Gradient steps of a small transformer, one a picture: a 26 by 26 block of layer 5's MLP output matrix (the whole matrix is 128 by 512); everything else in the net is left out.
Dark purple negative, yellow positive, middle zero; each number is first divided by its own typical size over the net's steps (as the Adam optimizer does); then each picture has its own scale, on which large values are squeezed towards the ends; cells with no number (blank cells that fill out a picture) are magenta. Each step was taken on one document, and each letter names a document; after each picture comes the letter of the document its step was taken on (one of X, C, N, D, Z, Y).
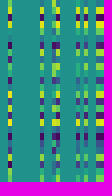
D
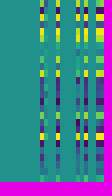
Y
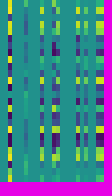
D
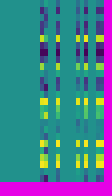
Y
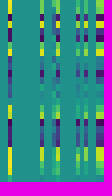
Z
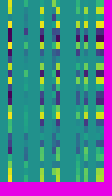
Z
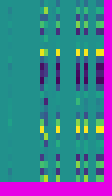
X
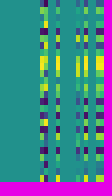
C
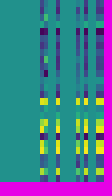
X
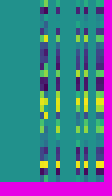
Y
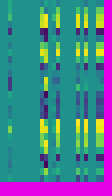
C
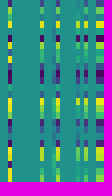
Z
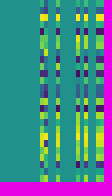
X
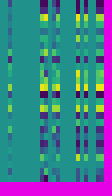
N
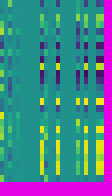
X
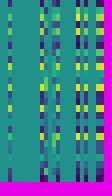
N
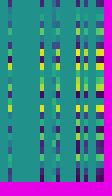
N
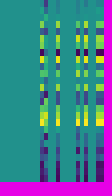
C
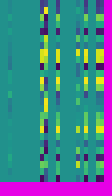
C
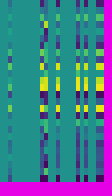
N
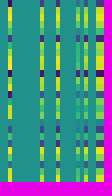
Z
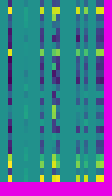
D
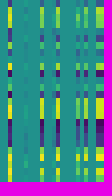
Z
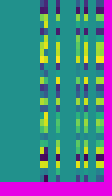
Y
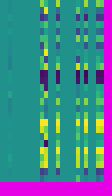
Y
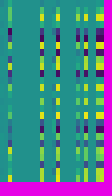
Z
